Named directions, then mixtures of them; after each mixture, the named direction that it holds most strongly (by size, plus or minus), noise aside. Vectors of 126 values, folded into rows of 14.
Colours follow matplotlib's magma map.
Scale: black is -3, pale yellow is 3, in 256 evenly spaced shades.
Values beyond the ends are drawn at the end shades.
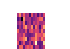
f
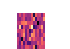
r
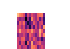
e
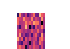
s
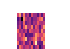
f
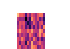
e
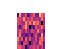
s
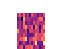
f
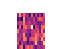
f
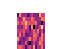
s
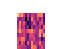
e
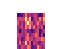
e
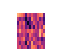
e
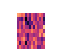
e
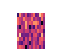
s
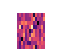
r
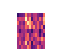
e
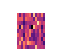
r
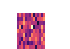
r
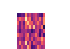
e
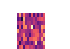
f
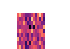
e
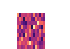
r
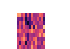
e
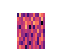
s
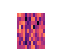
e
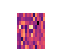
r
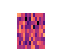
e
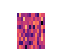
s
